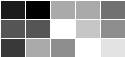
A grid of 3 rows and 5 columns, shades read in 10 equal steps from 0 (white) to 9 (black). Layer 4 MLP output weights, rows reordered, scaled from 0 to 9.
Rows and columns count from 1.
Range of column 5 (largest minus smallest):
4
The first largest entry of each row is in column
2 1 1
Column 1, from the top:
8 6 7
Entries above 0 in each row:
5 4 4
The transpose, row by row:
8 6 7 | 9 6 3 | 3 0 4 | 3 2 0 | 5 4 1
